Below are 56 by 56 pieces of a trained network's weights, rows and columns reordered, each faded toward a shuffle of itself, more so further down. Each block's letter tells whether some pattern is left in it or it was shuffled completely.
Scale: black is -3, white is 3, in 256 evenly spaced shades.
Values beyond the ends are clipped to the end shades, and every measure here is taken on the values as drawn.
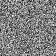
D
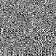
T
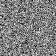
D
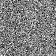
D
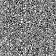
T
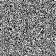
T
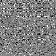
T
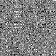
T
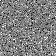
D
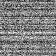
T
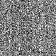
T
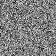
D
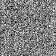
T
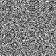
T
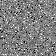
D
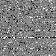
T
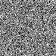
D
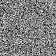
D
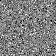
D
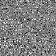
T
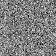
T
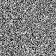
D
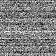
T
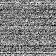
T
